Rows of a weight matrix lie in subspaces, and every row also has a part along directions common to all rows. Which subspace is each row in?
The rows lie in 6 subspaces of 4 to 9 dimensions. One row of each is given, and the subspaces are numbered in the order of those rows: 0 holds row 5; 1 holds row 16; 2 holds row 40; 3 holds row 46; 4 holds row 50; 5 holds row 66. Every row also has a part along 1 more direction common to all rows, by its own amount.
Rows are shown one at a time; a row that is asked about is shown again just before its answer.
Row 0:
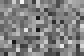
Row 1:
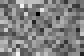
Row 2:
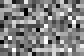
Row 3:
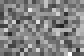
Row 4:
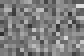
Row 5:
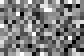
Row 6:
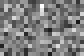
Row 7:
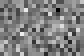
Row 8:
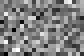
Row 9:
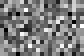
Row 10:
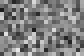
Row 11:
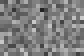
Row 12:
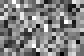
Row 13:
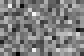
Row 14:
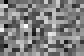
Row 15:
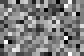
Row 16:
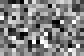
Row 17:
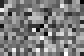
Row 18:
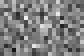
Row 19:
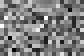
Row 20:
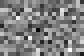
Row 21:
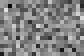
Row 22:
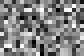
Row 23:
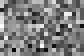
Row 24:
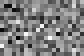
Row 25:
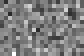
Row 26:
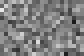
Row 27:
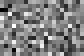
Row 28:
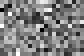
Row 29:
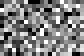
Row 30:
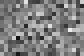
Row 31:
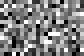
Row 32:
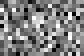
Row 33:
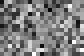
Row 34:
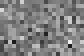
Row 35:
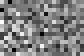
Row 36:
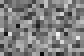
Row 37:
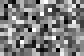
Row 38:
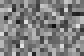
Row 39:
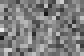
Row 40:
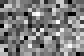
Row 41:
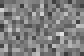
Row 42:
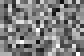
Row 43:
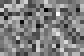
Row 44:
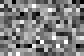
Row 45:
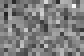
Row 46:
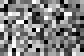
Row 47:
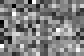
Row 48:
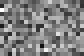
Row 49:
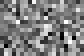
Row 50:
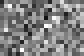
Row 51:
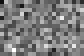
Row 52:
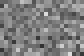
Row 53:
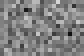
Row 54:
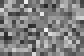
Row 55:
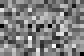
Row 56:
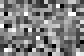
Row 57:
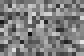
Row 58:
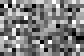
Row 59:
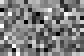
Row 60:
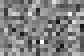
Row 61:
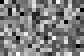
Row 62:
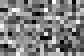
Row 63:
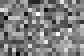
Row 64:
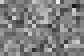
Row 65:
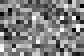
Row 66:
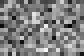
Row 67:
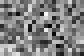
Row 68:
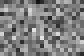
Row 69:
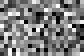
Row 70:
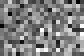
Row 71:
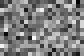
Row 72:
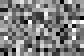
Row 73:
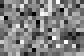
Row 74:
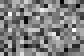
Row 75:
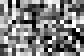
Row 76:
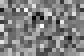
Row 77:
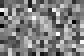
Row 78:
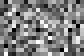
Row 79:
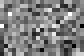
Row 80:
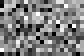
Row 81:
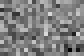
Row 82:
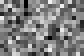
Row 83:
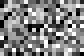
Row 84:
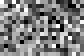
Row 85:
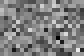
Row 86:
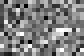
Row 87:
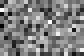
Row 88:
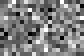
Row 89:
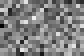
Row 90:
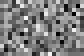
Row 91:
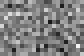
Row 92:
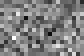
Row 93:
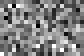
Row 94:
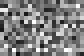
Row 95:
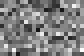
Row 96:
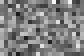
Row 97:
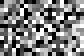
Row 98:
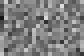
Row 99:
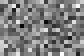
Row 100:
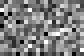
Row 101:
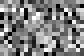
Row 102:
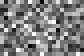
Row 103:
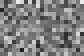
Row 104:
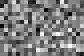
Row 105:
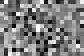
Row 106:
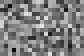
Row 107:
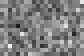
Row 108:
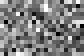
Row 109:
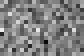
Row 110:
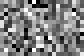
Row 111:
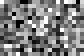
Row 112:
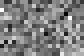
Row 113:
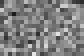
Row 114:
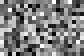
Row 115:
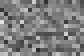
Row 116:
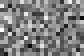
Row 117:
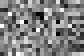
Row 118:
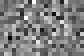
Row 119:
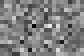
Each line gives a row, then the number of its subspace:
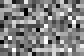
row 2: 1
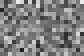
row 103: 3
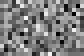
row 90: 2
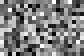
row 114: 0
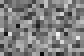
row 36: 2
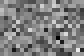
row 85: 3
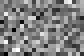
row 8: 2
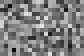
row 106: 0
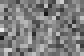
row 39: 2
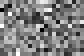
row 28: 5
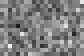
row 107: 1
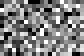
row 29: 4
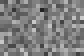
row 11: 4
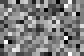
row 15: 2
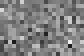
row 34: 1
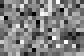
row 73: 5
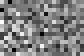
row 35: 2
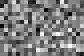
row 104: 5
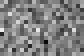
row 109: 3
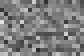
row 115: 2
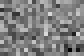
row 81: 3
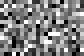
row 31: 3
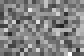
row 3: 3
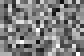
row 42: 5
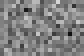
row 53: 5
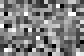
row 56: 2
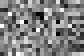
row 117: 0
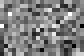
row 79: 2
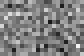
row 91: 5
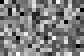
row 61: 5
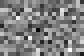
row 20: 4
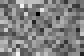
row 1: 4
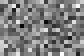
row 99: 2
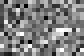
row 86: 3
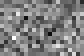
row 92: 1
